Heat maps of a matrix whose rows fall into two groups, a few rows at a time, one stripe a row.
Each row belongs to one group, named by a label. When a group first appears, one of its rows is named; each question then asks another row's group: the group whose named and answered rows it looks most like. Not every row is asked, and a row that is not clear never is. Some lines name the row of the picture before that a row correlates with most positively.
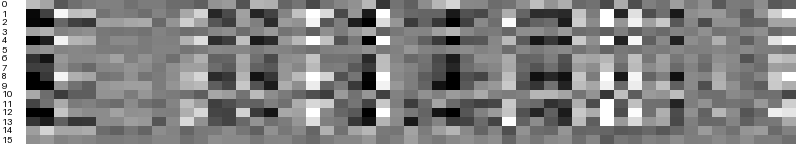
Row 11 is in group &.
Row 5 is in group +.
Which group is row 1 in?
&
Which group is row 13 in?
&
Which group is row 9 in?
&
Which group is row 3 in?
+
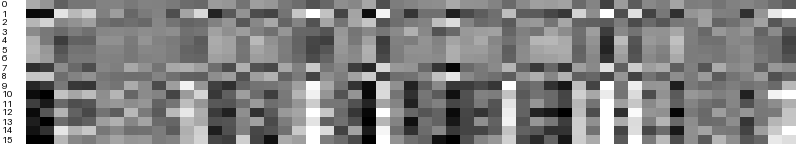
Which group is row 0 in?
+
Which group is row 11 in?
&
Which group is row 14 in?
&
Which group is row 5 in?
+
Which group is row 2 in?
+
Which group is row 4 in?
+
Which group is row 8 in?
+
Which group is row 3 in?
+
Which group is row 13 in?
&
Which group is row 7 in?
&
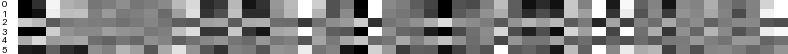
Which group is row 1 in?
&
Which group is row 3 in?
&
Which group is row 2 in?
+
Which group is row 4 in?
+
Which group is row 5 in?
&
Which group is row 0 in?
&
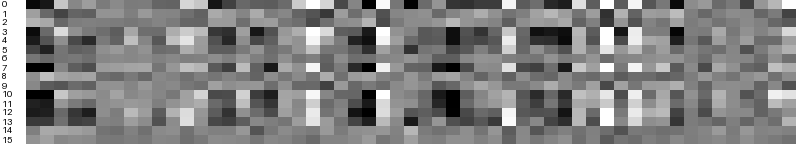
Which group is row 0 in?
&
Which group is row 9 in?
+
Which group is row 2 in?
+
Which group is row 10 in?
&
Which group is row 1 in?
+
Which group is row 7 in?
&
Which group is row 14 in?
+
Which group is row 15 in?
+
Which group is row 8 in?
+
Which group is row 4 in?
&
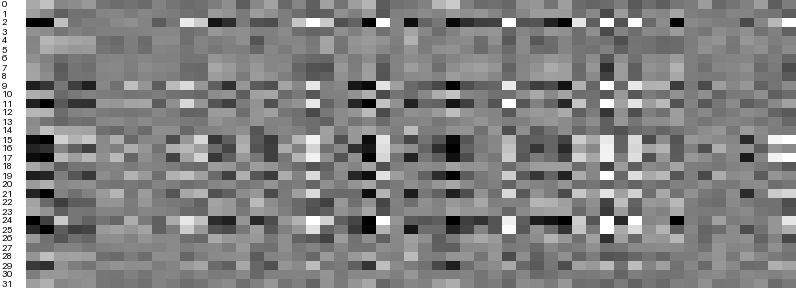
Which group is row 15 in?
&
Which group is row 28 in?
+
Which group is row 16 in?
&
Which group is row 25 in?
&
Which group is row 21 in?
&
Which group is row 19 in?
&
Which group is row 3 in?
+
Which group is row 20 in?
+
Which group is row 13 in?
+
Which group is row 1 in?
+
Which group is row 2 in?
&
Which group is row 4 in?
+
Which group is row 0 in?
+
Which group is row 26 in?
+
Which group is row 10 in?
+
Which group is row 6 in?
+
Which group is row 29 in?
&
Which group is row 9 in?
&
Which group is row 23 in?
+
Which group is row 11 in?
&
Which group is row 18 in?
+
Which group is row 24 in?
&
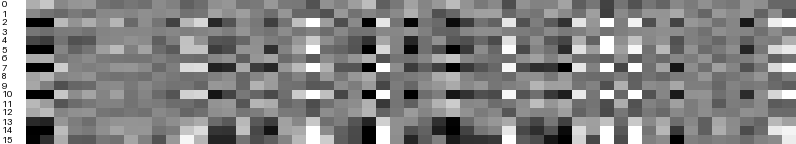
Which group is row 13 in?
&
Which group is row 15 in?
&
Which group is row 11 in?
+
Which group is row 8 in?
+
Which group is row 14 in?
&
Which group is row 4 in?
&
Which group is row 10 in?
&
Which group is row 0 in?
+
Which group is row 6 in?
+
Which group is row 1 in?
+
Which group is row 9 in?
+
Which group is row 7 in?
&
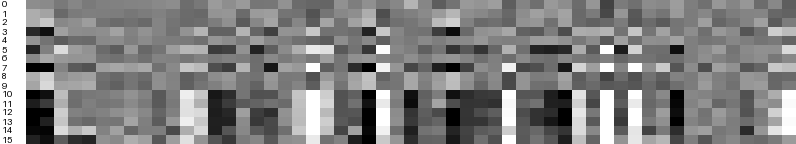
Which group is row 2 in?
+
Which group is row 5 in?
&
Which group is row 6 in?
+
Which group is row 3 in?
&
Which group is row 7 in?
&
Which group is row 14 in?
&
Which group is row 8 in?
+
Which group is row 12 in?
&
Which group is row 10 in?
&
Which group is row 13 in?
&
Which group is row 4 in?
+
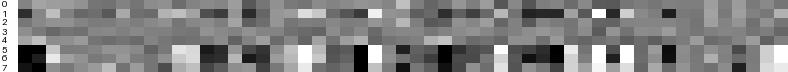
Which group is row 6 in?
&
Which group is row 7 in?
&
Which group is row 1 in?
&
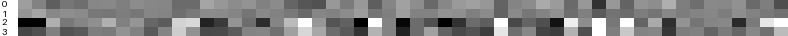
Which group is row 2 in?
&
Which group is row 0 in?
+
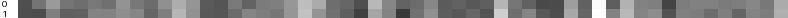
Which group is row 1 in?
&
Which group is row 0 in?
&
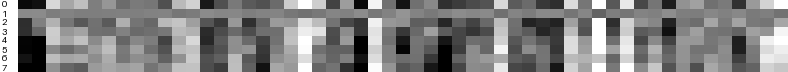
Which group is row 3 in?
&
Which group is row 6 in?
&
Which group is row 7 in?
&
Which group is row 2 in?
&
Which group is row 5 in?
&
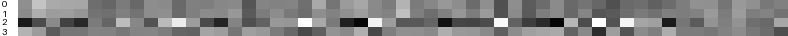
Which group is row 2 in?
&
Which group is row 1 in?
+
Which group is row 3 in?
+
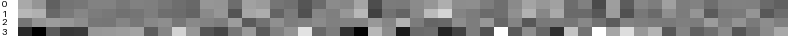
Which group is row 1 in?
+
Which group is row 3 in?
&
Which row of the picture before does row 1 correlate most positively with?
3
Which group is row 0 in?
+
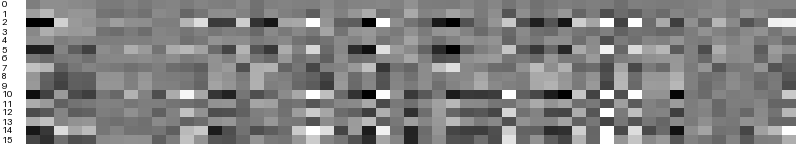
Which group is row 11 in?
+
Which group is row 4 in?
+
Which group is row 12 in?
&
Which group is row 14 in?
&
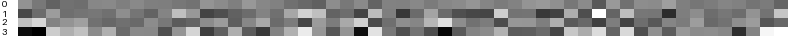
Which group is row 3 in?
&
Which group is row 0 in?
+
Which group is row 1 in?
&
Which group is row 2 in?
+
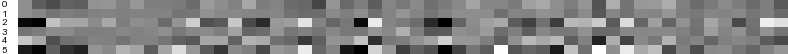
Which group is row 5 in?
&
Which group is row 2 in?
&
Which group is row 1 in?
+
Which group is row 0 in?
+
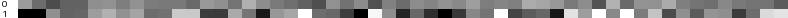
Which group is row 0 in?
+
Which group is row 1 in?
&
